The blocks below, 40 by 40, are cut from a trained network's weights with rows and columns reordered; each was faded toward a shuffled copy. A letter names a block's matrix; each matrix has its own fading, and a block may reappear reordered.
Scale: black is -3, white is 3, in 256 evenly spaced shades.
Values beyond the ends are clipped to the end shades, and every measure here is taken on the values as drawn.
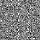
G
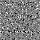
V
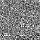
G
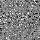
V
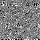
V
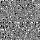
V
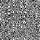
G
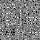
V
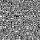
G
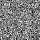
G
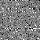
V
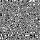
V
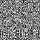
G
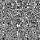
G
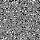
V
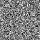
G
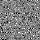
V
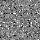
V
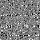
V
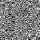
G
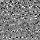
V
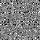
V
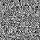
G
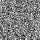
G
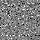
V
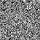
G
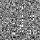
G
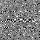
V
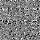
V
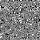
V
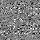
V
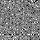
V
